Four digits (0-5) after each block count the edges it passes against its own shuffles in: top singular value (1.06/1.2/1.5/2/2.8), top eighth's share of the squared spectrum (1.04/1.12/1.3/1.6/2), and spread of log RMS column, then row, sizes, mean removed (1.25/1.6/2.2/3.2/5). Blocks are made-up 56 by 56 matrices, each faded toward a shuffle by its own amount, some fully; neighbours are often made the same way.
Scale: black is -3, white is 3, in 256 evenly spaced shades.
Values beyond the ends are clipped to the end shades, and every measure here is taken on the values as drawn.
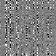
4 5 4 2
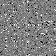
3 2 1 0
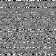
3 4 0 4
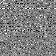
2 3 0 3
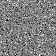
0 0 0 0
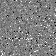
2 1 0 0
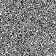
0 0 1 0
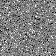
0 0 0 0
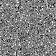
0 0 0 0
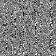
1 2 3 0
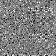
3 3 0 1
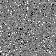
0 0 0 0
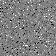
0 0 0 0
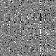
4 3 2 1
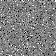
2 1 0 0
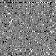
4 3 1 2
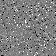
1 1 0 0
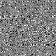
3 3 0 2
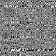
4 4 2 3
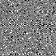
3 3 2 2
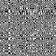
4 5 2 3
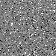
1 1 1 0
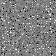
2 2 1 0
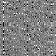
4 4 2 1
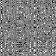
4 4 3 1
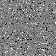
2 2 0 1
